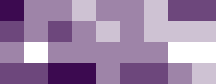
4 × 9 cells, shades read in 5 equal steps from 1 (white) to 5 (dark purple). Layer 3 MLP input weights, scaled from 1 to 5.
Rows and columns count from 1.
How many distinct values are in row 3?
2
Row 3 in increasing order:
1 1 1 3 3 3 3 3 3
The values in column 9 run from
1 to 4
